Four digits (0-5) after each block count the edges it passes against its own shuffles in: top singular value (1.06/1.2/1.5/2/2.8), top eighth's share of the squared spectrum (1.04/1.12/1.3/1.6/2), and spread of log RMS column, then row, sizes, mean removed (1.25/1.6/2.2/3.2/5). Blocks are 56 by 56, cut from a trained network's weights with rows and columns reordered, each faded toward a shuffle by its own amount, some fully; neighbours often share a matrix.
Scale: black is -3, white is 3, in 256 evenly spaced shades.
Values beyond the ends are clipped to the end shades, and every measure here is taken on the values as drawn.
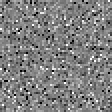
0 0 0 0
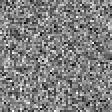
0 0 0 0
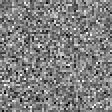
0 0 0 0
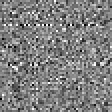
3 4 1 2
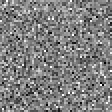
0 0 0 0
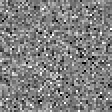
0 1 0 0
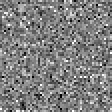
2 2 1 0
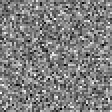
0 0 0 0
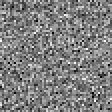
0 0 0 0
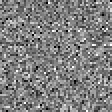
2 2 0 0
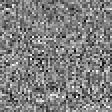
3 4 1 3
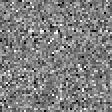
1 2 0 1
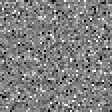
0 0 0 0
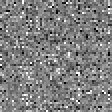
2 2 2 0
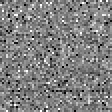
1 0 0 0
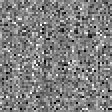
2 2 0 2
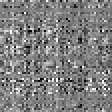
3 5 1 4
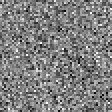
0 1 0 0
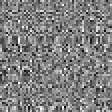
4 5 1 3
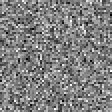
2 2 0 0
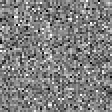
1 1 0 0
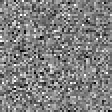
2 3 1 1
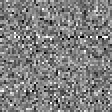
3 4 1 2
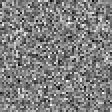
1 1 0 0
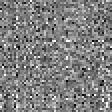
3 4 3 2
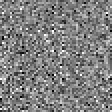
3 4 3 2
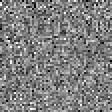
2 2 0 1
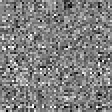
3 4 2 2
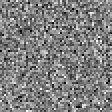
1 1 0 0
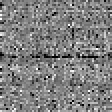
3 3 3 2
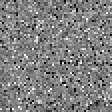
1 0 0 0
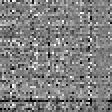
3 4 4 2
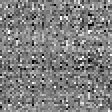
3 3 3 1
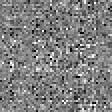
2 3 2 0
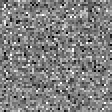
1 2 1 0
